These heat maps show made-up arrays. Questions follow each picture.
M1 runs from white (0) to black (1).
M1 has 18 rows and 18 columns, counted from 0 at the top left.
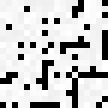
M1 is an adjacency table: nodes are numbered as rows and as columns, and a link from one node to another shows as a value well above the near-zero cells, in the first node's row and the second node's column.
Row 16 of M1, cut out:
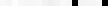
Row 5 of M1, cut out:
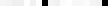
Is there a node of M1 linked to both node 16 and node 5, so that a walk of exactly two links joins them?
yes
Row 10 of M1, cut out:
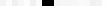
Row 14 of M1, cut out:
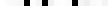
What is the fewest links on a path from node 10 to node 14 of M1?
2
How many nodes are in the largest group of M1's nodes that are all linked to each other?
3
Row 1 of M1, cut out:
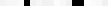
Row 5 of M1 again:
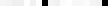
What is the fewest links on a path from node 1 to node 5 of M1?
3
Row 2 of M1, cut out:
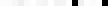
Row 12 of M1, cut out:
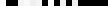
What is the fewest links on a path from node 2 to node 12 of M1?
1
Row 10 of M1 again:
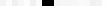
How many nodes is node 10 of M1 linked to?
2
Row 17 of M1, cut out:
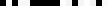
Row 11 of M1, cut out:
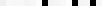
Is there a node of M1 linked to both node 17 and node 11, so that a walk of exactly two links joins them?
yes
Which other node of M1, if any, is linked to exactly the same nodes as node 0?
node 6
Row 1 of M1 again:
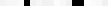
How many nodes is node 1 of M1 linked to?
3
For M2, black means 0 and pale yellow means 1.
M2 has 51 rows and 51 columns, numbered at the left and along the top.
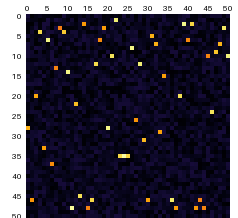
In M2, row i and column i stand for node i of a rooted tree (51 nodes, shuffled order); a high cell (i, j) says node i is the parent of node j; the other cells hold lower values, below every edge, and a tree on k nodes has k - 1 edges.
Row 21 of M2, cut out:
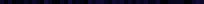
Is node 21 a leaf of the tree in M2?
yes
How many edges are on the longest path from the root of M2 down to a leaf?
25
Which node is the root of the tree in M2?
35
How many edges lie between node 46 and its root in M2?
2
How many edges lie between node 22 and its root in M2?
4
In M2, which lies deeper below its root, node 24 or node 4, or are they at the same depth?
node 4
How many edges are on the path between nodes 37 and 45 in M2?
4
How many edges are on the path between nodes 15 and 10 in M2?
5
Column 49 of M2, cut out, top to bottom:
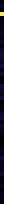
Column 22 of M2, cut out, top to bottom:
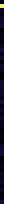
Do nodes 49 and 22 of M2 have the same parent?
no
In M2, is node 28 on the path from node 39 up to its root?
yes
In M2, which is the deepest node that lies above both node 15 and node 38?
20
